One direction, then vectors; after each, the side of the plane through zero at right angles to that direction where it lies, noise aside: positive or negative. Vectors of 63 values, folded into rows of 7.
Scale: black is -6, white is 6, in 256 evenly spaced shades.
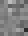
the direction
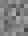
positive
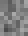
negative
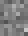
negative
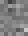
negative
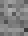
positive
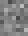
negative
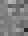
positive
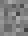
positive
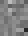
positive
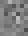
positive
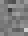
negative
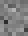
positive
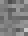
negative
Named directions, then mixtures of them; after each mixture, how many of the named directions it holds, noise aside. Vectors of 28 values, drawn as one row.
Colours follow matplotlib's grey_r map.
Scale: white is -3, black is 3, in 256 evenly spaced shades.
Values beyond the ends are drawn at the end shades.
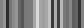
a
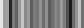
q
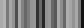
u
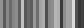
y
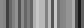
two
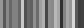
one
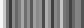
three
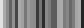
two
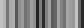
one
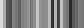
two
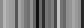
two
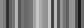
two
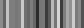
two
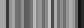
three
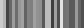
three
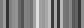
one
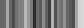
three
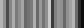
three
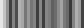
two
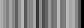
two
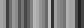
three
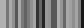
one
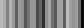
one
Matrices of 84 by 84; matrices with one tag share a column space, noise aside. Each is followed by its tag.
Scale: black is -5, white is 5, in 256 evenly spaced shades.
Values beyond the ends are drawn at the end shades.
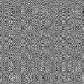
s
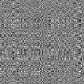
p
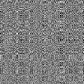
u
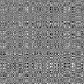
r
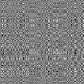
p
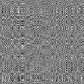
s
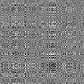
r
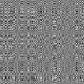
s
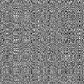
u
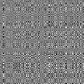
r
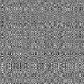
r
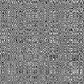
u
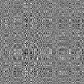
p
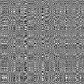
s
